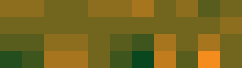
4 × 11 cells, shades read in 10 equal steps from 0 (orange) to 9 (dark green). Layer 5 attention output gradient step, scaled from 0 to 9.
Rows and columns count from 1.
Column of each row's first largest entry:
10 1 7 7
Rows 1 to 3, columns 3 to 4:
5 5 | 5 5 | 4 4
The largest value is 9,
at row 4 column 7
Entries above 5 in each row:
1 0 4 5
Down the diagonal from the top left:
4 5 4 3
